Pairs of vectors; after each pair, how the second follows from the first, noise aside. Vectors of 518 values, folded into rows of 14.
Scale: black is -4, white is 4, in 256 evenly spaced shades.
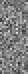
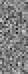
negated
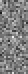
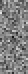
negated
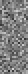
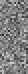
reversed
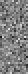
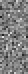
reversed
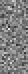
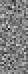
negated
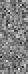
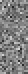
reversed
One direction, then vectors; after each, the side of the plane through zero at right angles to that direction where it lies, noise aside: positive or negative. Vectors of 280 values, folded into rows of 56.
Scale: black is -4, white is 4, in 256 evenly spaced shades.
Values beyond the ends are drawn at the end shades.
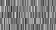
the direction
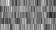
negative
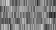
negative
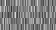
positive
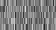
negative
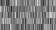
positive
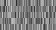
negative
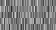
positive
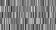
positive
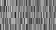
negative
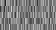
negative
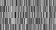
negative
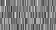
positive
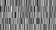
negative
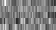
positive
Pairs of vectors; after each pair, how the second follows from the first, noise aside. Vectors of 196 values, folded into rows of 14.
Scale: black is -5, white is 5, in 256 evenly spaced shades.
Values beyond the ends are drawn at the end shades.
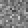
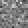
shuffled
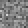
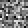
scaled up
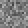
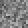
shuffled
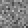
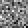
scaled up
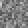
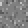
partly zeroed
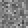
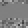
partly zeroed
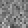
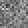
shuffled
